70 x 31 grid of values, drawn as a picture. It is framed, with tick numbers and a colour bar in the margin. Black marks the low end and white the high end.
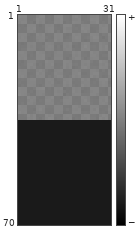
The table splits into 2 rows of 1 panel. Panel 1,1: middling, checkered, faint in contrast. Panel 2,1: very low, flat.
